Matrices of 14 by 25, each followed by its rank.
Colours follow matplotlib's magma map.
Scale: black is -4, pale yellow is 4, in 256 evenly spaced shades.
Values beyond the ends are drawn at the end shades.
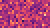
full rank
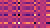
one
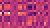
two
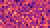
full rank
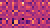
two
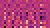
two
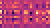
two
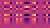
one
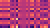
one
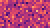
full rank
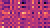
two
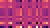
one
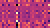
two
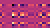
one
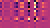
one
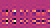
one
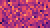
full rank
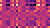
two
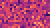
full rank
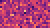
full rank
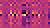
two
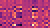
two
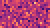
full rank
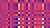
one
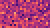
full rank
